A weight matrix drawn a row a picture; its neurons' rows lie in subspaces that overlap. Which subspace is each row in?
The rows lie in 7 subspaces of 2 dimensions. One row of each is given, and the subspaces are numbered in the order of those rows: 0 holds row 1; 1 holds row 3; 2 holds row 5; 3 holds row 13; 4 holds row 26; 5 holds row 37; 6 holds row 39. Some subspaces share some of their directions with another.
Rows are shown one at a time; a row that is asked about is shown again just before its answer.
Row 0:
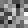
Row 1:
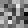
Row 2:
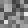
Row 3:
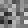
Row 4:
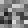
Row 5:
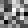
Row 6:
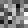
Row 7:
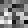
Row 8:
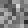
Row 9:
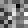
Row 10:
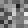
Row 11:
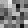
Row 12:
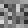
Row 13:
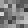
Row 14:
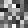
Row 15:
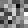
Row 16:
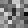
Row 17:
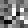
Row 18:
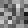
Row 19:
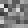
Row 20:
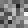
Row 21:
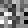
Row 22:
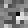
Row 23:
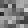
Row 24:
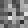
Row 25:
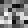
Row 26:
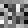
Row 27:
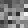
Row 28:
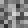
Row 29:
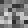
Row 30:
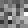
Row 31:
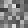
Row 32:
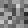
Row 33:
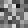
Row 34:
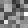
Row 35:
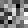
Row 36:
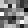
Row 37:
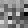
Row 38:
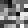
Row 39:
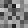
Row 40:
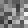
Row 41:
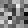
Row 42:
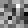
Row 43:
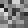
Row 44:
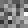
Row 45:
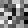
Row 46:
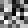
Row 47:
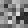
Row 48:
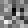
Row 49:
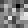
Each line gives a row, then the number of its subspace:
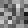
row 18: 3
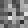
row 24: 3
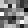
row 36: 3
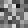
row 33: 6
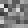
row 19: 4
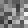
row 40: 6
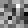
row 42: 1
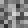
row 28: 0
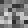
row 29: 1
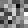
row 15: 6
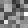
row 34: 2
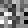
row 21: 1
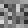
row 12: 4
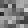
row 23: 3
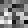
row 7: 1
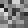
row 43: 4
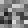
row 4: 1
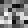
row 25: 1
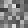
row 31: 6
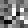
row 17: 2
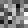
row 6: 4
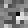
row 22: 0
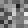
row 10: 0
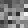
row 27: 5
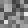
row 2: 2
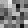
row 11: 5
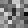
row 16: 4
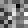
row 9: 0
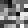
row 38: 5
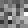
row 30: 5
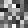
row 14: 6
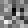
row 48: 2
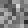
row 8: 5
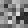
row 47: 0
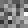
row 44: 5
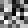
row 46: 2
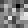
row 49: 1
